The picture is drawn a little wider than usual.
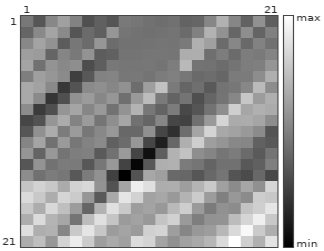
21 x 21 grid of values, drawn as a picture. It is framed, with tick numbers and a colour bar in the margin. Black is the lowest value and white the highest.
Odd patch: calmer, in the top middle. Seam: horizontal, 70% of the way down, the bottom part higher. Histogram: bell-shaped. Calmest part: top middle. Grain: diagonal, up to the right.
